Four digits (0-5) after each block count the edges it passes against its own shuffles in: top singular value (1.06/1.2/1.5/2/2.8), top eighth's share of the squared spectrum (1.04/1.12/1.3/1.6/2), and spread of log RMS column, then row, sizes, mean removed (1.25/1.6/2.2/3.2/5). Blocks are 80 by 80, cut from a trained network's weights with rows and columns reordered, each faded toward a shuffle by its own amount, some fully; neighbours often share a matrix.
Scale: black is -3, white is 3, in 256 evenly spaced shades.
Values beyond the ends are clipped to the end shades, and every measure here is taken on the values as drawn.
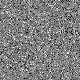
3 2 0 1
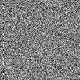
3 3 1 0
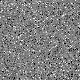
2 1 0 0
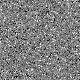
1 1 0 0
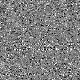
3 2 0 2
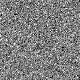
2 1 0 0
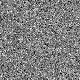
2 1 0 0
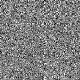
3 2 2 1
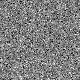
0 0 0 0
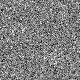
0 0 0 0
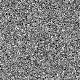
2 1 0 0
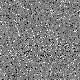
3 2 0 1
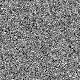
2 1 0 0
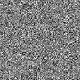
3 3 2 2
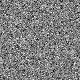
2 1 0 0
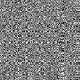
4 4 3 3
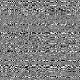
4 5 1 4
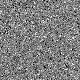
0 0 0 0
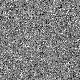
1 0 0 0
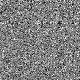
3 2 0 1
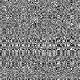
5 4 2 3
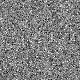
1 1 0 0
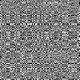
5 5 2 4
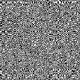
4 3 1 2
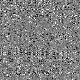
3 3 0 2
